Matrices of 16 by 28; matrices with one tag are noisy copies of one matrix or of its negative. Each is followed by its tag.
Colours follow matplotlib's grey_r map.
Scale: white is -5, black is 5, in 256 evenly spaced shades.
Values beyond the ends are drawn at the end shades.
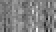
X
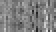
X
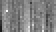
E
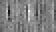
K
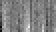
E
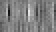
K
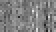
X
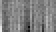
E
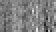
X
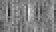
K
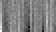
E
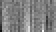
E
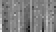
E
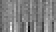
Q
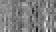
X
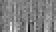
Q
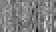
X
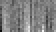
E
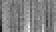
E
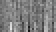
Q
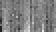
E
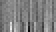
Q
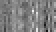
X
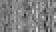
X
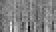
Q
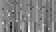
Q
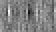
K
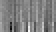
Q
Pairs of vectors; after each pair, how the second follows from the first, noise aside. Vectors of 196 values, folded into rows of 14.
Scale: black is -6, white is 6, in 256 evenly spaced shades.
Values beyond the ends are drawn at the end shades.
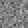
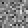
scaled up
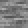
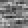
scaled up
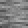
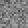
shuffled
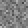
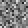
scaled up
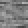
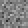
shuffled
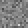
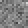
shuffled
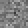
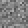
shuffled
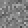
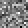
scaled up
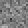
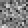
scaled up
